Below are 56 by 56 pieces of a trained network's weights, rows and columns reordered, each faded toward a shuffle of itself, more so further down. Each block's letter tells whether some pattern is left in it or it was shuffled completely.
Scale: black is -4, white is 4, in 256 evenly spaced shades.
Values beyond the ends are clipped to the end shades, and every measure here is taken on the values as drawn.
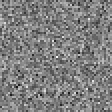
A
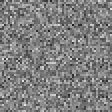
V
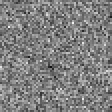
A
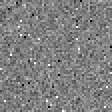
A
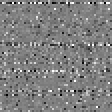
V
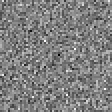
A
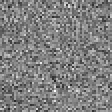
V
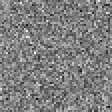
A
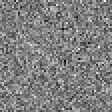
A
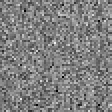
V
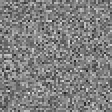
V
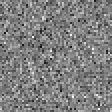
A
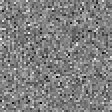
A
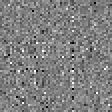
V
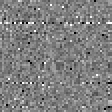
V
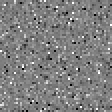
A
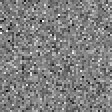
A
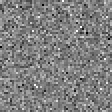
A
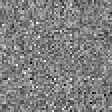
V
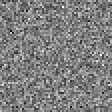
A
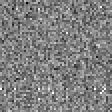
V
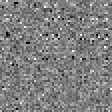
V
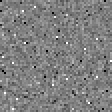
A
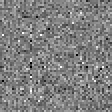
V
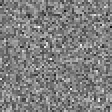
V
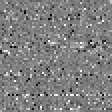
V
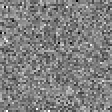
V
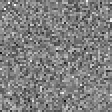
A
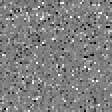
A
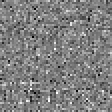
V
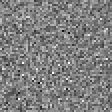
A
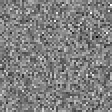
V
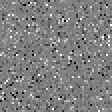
A
